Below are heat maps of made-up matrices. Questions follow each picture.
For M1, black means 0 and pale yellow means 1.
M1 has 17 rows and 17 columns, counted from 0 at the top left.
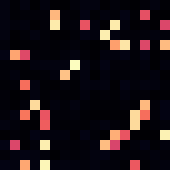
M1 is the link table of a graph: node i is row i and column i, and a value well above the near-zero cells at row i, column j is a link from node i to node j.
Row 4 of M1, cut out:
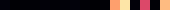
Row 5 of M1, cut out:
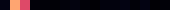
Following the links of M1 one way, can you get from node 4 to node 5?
yes
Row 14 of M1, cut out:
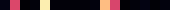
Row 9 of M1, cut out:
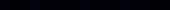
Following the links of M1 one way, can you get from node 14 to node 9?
no
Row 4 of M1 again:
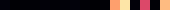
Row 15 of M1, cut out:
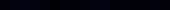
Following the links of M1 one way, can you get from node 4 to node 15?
no
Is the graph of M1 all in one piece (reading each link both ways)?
no
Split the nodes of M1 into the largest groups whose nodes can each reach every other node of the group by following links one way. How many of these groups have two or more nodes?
2
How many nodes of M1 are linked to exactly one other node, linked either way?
4
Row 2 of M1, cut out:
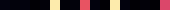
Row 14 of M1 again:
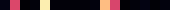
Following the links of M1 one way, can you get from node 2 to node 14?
yes
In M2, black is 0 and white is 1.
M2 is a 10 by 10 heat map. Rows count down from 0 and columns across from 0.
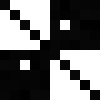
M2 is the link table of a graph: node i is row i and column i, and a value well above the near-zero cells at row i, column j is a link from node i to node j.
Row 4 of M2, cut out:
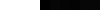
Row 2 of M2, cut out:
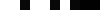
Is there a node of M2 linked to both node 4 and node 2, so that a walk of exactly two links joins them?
yes
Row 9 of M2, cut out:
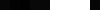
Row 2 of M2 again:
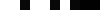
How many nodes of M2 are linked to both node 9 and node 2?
1
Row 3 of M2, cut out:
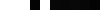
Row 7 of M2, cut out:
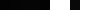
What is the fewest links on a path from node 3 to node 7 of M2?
3
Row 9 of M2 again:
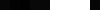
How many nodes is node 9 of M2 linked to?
4
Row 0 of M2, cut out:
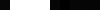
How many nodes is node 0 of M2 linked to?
4
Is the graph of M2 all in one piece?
yes
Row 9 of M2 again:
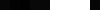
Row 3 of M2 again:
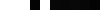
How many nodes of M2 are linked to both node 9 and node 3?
0
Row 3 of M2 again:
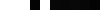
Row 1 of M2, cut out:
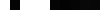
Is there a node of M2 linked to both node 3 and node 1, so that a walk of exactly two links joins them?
yes
